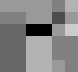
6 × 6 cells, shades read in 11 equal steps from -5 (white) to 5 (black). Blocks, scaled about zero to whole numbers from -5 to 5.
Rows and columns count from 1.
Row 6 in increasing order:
-2 -2 -1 0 1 1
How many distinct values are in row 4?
3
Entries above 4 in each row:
0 0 2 0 0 0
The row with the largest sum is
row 3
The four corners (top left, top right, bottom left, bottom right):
-1 -2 1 0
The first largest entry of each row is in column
5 5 3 1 1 1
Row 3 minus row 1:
2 2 6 6 -1 -1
